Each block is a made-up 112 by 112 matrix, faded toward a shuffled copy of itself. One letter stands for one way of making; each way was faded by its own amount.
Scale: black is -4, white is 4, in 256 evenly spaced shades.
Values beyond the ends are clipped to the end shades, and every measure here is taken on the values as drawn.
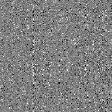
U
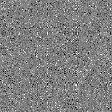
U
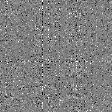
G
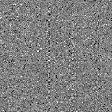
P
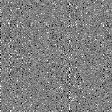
U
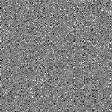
P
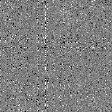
G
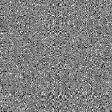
P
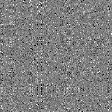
U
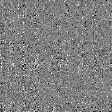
G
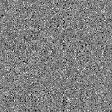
P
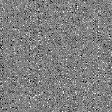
U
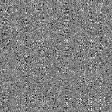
U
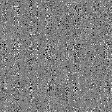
G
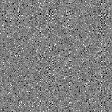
U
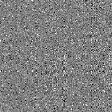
U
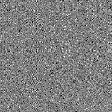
P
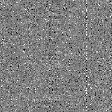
U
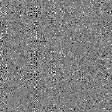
G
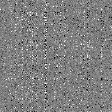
G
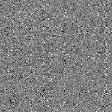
U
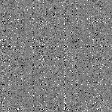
G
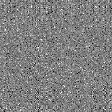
P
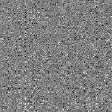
U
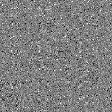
P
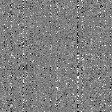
G
